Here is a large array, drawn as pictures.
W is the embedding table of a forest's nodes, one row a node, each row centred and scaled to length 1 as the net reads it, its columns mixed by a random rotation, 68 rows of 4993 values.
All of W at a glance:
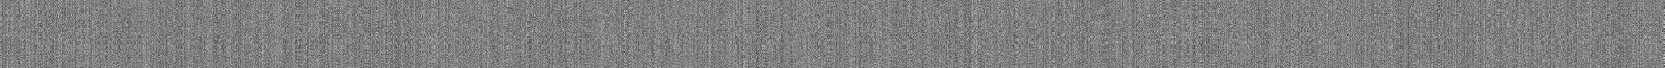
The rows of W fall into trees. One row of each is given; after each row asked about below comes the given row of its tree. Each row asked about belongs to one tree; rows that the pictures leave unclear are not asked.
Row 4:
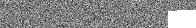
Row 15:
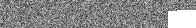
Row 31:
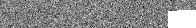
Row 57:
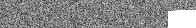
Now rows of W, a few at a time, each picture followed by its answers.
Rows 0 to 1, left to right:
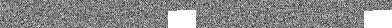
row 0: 15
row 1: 4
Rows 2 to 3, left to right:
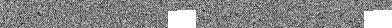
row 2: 15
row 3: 15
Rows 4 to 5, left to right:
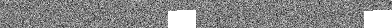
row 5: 15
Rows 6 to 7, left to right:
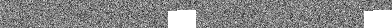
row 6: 15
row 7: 31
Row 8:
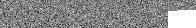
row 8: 31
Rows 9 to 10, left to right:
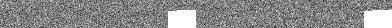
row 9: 15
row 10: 4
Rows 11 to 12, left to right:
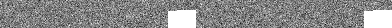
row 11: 4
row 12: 31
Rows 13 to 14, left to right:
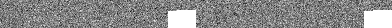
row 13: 4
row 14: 15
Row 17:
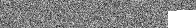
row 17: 4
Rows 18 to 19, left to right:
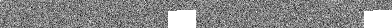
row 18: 15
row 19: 4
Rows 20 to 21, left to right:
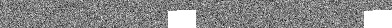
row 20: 4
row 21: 57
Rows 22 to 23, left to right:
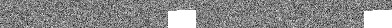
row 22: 57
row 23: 4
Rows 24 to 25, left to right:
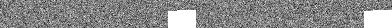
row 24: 31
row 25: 4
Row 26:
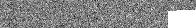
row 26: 4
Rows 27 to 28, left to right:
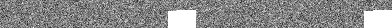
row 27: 57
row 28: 31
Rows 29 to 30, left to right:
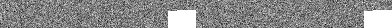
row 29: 15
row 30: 31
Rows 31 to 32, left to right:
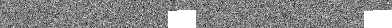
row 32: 4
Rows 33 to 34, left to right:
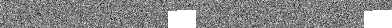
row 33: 15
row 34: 4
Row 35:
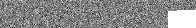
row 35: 4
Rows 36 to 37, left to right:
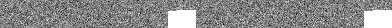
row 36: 57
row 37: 57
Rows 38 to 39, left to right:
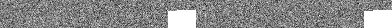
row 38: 4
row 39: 15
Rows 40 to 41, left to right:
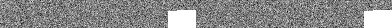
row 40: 15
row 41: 57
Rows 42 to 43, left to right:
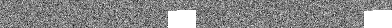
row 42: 57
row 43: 57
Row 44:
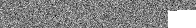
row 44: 31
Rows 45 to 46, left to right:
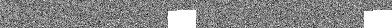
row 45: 15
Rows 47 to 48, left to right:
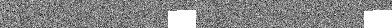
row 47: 15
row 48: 15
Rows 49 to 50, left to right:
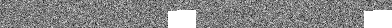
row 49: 57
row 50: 31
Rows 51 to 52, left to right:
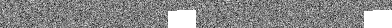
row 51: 15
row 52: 15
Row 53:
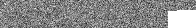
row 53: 31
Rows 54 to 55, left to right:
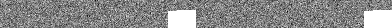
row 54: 4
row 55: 57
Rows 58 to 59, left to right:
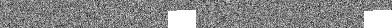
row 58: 4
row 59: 15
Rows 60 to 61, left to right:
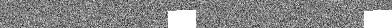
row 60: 4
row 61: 4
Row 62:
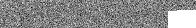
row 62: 15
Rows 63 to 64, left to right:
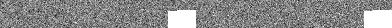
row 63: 31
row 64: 4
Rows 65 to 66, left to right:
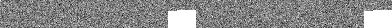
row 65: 15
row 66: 31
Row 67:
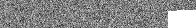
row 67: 4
